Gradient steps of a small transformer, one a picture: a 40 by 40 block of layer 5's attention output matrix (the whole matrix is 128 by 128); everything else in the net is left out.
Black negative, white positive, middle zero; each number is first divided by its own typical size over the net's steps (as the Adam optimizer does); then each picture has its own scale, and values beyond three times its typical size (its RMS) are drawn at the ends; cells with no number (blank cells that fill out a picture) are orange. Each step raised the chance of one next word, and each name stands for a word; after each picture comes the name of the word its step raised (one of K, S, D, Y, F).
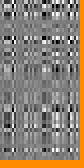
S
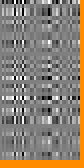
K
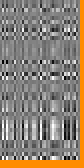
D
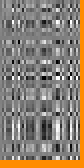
D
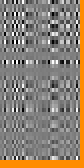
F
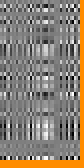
D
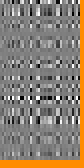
K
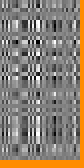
D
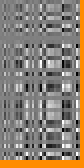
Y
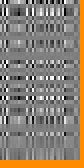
K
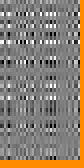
F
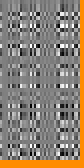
Y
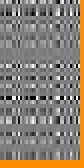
K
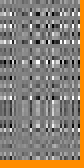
F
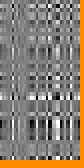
D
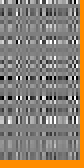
K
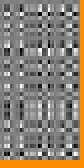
Y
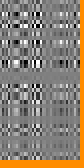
F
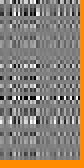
K
